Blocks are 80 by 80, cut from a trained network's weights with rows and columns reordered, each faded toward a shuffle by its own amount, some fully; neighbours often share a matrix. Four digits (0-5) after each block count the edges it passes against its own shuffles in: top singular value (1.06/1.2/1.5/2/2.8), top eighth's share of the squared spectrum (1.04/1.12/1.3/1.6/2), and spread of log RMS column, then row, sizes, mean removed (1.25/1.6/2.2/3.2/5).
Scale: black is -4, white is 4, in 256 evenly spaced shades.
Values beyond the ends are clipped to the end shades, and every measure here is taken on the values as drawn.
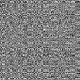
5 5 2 3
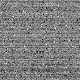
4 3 1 1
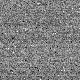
2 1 0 0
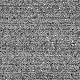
3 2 0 0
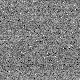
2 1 0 0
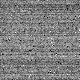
4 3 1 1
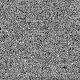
0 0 0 0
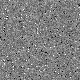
0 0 0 0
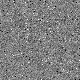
0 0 0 0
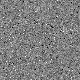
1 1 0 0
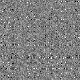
3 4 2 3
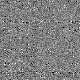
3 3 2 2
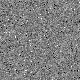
0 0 0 0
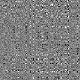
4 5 3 3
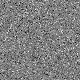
0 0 0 0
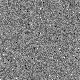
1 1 0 0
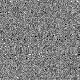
3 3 0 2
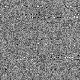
3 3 0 2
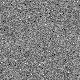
1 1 0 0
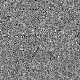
2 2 0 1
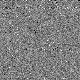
2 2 0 1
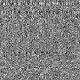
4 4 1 3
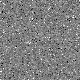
1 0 0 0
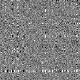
4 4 3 2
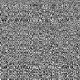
4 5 2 3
